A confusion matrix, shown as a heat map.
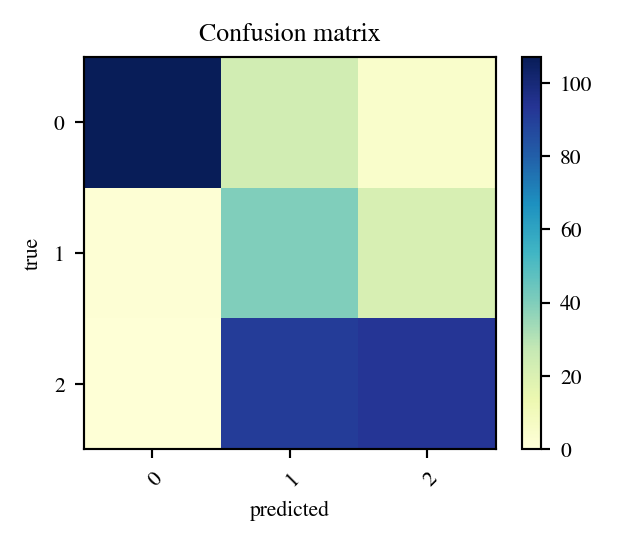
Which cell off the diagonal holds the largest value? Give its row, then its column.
2, 1
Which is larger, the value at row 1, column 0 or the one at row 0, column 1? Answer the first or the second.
the second
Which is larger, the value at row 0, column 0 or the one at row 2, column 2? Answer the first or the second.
the first
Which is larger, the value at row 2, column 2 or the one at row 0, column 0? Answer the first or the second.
the second
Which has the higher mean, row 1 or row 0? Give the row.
0
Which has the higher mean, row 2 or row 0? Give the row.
2
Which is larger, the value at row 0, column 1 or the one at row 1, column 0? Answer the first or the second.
the first
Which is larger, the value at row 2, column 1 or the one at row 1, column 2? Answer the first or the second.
the first
